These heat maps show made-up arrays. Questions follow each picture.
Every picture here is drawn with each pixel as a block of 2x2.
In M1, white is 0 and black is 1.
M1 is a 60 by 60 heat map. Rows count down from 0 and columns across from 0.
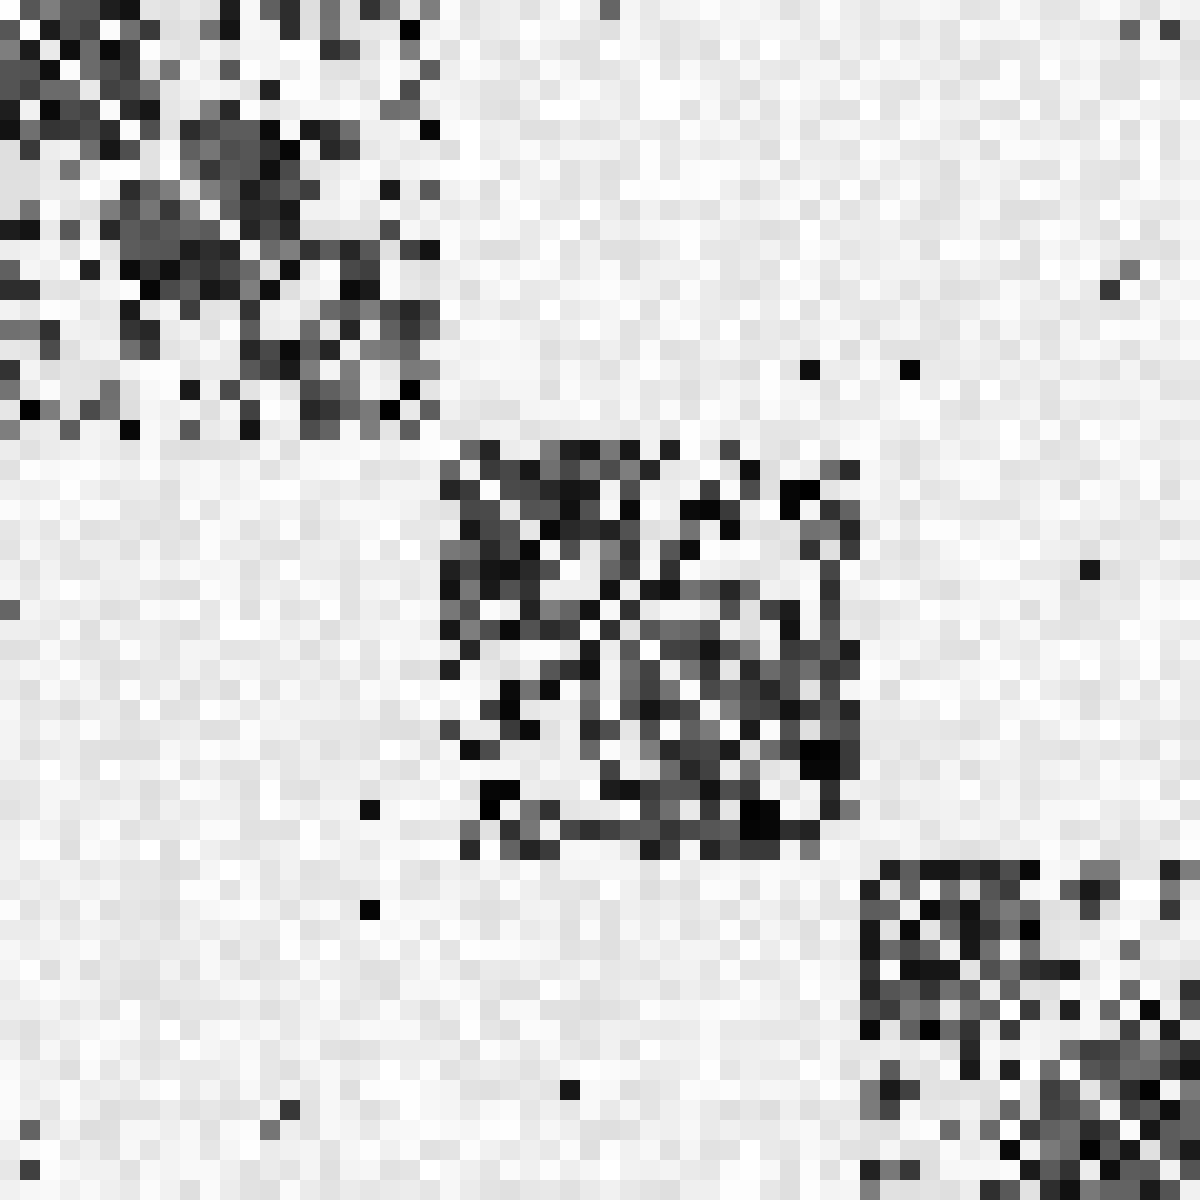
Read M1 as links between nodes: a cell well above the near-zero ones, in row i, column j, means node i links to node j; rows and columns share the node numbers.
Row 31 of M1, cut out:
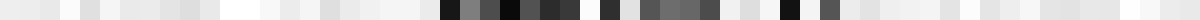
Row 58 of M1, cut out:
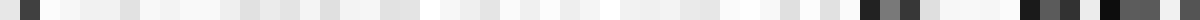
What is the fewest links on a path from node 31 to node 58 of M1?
4
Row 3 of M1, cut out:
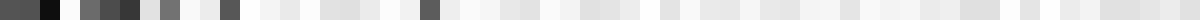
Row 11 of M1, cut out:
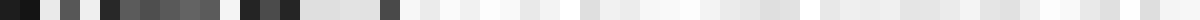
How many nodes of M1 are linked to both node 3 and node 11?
5
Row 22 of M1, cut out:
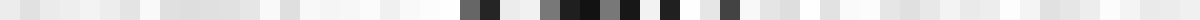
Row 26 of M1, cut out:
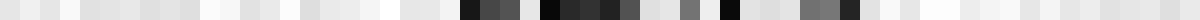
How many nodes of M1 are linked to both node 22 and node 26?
8
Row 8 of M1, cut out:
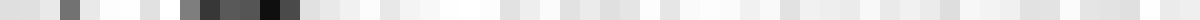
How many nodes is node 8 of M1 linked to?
7
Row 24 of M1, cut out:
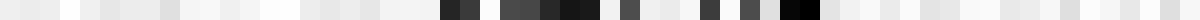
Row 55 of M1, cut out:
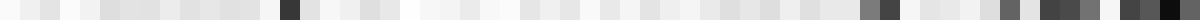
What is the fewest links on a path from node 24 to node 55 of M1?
3
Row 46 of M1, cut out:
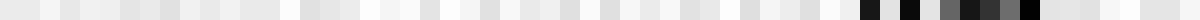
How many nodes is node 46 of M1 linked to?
7
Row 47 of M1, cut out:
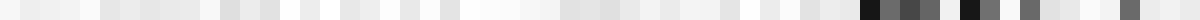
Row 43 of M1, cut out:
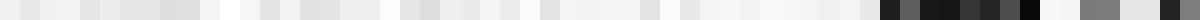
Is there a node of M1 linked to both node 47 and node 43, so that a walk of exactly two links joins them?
yes
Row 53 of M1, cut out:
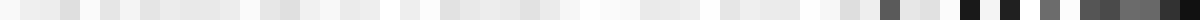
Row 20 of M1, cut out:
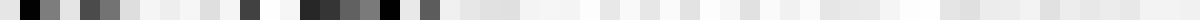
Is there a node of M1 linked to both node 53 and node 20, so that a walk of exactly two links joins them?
no
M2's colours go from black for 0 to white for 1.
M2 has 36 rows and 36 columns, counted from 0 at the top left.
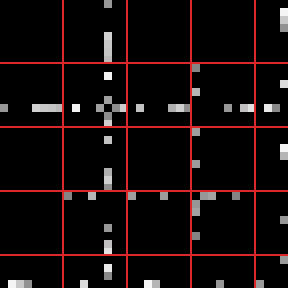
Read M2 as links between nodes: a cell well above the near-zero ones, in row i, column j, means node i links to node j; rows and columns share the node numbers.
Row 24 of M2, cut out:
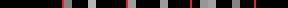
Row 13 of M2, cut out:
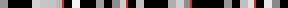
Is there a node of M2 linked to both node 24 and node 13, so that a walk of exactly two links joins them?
no
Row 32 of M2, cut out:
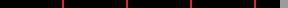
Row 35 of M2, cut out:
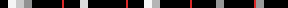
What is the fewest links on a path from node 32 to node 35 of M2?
1
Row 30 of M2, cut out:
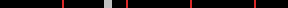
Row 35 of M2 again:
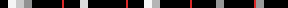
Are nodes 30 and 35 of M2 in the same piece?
no
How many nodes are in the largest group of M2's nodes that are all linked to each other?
2
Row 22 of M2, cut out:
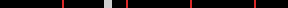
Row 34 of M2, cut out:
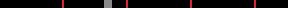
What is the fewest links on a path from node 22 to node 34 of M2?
2
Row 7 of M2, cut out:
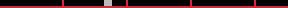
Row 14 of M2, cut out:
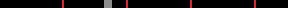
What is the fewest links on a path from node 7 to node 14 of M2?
2
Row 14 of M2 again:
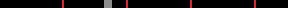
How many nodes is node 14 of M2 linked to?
1
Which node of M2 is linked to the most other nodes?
node 13
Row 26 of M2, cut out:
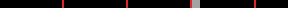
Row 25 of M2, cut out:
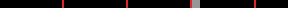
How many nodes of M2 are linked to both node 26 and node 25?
1
